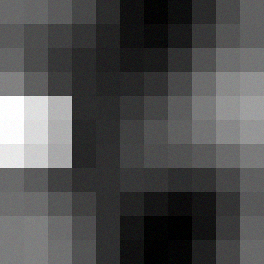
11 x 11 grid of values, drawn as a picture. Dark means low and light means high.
There are no regular stripes. The middle left is the ninth with the highest average. Overall the values sit about 30% of the way up the scale. In the middle left lies a patch that is higher than the rest.
